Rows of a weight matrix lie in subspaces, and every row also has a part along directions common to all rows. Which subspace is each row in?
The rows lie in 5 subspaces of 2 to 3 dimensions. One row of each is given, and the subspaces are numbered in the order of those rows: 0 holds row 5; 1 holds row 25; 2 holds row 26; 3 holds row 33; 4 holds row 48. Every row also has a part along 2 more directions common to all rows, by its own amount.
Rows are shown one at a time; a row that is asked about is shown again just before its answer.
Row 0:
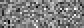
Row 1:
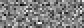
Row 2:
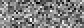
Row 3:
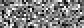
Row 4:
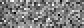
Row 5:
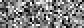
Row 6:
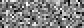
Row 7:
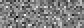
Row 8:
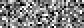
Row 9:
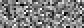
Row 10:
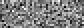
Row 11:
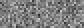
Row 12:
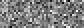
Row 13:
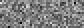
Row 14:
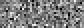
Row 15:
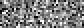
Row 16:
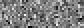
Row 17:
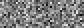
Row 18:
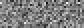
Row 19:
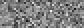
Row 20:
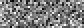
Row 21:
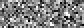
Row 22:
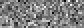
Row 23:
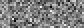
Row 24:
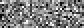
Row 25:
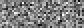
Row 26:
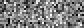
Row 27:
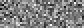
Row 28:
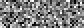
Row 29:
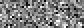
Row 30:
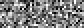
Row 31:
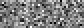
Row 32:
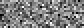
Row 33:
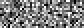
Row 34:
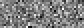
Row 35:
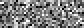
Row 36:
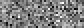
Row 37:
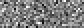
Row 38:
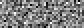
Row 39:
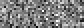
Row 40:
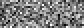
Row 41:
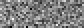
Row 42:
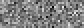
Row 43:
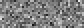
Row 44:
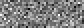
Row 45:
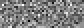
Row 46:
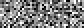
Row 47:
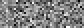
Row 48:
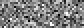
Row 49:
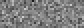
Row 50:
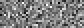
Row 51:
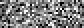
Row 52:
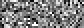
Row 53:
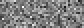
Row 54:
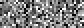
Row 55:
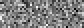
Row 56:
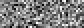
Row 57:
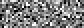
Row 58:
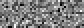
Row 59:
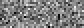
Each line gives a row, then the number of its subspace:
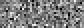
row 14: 3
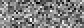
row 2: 0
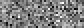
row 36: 2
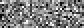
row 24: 2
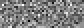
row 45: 4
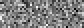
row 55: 4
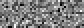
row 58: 4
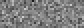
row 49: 1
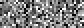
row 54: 4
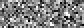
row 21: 4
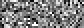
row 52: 3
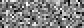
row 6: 3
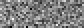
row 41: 4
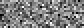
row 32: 4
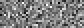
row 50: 4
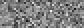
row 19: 0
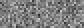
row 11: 4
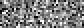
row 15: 2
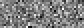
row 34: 2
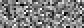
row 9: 0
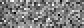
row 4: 1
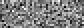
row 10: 1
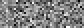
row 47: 0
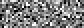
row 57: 3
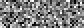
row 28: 3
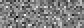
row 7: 3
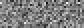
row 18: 1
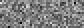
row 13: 1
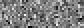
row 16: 2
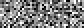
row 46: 3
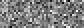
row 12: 0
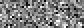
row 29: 2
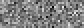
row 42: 2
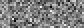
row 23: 0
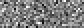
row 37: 2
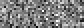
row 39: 2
